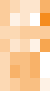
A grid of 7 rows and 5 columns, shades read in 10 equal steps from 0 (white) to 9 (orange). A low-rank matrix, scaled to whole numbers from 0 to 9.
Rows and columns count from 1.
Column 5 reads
6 9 4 7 0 0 1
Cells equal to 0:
3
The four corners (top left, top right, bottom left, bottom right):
4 6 3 1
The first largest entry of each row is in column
5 5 3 5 4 2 3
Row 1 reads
4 3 2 2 6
